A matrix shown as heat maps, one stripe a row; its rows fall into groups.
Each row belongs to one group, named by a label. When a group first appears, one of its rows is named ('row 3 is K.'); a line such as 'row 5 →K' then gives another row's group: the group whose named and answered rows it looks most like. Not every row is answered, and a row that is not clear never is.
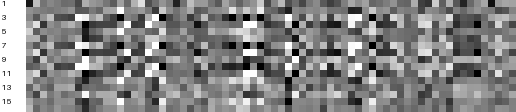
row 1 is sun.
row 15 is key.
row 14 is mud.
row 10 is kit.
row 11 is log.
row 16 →key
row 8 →log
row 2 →key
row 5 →key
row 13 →key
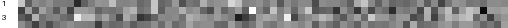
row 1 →key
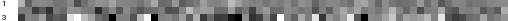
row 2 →sun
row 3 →kit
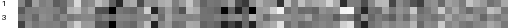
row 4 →kit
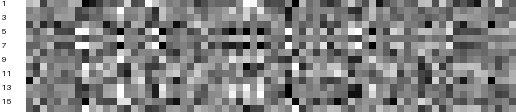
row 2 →key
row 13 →key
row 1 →log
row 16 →mud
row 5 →kit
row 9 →key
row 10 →mud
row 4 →sun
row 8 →log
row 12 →sun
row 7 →kit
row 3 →key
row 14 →key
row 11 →mud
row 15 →log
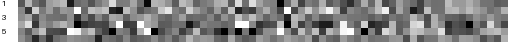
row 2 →mud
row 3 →log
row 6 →sun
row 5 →kit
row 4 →log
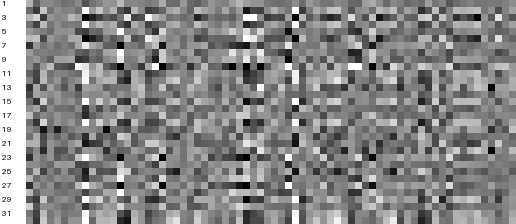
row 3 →log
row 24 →key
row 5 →key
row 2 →mud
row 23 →kit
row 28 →key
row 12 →mud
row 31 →mud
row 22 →sun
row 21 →log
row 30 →key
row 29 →mud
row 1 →key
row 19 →sun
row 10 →kit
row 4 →mud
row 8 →key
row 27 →kit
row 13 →sun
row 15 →mud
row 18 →mud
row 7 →kit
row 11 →mud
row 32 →mud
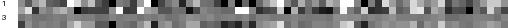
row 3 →sun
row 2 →log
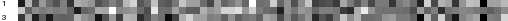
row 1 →sun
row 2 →key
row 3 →sun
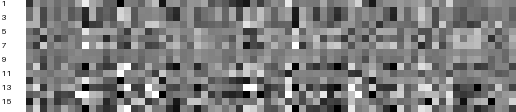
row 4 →log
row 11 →key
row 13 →log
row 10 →log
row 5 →mud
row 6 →sun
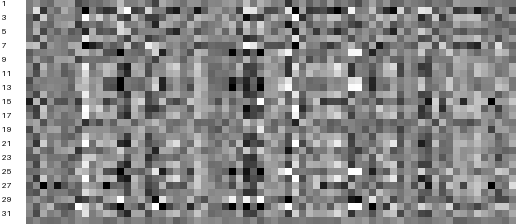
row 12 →kit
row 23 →mud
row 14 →mud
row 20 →mud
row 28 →mud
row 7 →log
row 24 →mud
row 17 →mud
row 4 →key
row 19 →sun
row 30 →kit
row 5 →log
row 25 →kit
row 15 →sun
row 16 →mud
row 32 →sun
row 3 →mud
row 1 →key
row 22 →key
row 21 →mud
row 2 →log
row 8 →kit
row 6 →mud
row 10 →mud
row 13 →kit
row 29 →key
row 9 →key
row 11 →mud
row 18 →log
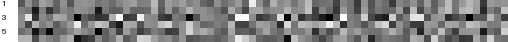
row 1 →sun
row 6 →log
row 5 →sun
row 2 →sun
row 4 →mud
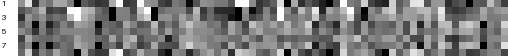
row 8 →log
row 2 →kit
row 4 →sun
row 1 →log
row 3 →kit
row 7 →sun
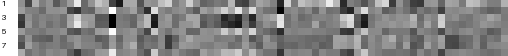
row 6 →sun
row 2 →key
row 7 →sun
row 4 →kit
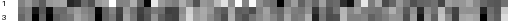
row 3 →sun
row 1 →key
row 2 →sun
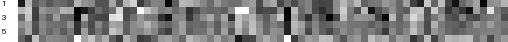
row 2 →log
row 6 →mud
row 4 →log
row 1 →sun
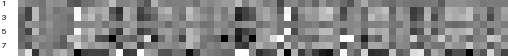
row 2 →mud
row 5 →mud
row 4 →sun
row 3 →mud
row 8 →log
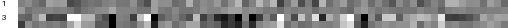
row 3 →kit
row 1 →key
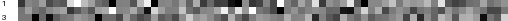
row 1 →kit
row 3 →sun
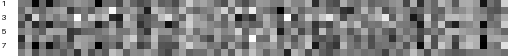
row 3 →mud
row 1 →sun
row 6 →sun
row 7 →sun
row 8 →log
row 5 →key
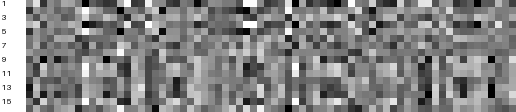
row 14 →sun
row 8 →key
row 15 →mud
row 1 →log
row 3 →mud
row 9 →sun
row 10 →mud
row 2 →kit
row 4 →log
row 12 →sun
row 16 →key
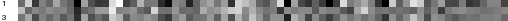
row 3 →log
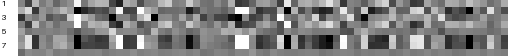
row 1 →mud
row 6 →log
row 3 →kit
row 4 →mud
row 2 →log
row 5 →key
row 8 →sun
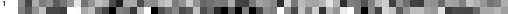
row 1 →mud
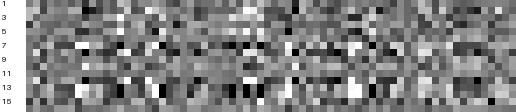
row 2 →log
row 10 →mud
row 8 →log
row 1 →log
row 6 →sun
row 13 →kit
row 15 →sun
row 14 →kit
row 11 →sun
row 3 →key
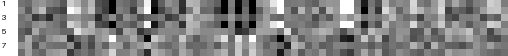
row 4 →kit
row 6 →key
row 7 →log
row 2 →kit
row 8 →key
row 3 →sun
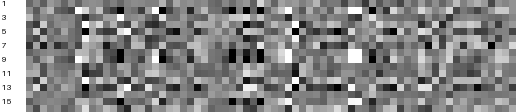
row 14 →key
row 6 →mud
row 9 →kit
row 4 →mud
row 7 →sun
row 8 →kit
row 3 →key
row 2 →kit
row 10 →log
